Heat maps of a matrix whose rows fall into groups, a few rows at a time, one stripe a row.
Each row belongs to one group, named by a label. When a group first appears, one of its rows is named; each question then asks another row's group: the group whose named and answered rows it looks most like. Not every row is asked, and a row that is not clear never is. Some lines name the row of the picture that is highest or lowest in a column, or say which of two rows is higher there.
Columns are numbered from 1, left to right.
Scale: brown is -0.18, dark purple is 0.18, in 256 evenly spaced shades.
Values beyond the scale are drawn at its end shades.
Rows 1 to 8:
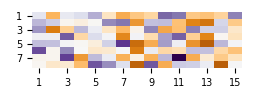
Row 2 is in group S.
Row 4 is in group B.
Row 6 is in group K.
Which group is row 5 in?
S
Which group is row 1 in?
B
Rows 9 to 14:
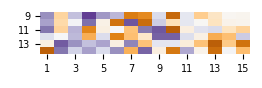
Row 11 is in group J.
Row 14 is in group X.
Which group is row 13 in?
S
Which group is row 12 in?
B
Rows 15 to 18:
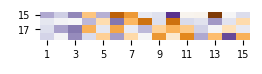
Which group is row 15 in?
B
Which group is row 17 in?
J
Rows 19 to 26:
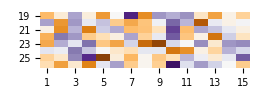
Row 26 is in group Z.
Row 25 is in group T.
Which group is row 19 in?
S
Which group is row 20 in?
B
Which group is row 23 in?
T
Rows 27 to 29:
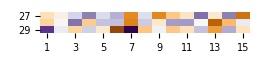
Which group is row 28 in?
B
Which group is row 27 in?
X
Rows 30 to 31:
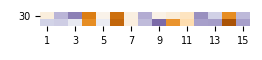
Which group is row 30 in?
J
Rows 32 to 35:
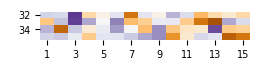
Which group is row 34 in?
K
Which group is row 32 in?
B
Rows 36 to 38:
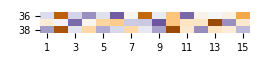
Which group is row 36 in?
K
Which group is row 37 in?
S
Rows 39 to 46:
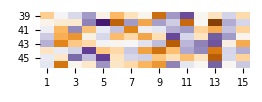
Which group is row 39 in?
T
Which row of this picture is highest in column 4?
44
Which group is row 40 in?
S
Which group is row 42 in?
Z
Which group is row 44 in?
T
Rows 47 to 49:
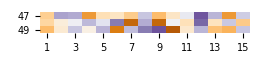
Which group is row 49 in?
J
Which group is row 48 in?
X
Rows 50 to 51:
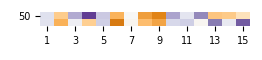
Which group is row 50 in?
T
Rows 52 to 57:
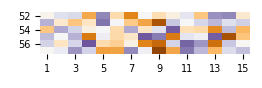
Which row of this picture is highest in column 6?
53
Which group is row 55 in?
J
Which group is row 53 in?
Z
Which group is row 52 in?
Z
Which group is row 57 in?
T
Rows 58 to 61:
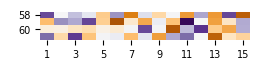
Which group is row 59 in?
T
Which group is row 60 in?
J
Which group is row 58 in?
X
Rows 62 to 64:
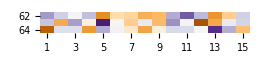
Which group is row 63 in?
B
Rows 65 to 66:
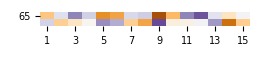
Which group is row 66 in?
K
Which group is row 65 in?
T
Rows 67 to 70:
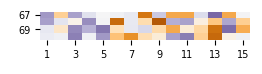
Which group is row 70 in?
B
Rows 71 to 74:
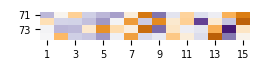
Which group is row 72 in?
X
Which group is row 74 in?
X
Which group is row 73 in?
S
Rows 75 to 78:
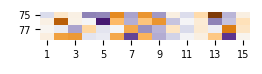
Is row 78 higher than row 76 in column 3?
No
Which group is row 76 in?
Z
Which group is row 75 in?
S
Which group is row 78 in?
S
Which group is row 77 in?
J
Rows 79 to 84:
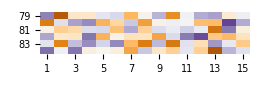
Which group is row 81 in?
S
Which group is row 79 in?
K
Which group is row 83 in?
K
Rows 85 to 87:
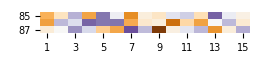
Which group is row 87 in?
T
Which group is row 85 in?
Z
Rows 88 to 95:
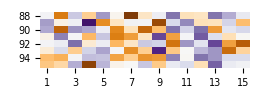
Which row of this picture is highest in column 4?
89
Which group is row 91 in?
J
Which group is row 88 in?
Z
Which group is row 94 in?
Z
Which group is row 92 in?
J
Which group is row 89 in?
T
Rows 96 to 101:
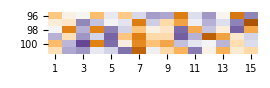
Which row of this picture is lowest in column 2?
98
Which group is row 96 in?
J
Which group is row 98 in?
Z
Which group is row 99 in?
B
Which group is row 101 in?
X
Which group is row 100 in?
Z
